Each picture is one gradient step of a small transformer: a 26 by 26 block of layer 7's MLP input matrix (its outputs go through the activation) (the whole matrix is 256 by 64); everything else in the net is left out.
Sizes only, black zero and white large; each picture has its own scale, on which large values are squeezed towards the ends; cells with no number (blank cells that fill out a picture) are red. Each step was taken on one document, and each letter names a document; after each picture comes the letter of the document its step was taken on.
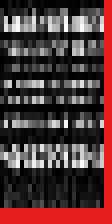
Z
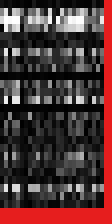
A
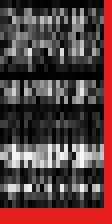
Z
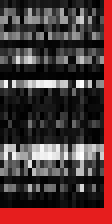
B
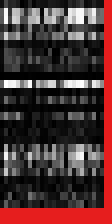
A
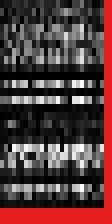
Z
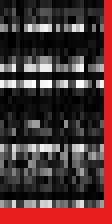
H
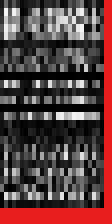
A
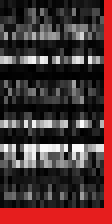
B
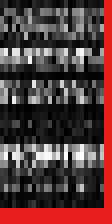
B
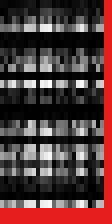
H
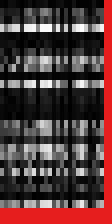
H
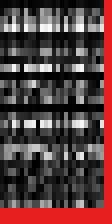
H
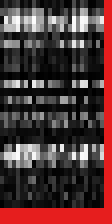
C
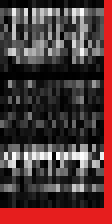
Z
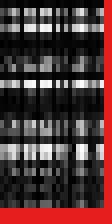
H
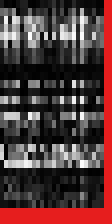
C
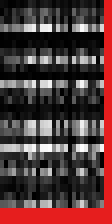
H
